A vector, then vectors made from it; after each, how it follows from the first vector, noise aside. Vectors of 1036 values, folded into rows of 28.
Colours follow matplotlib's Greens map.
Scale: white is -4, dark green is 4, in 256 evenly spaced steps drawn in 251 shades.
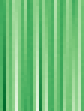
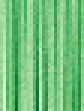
negated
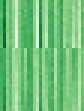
wrapped around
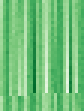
wrapped around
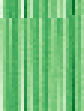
wrapped around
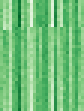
wrapped around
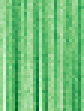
negated
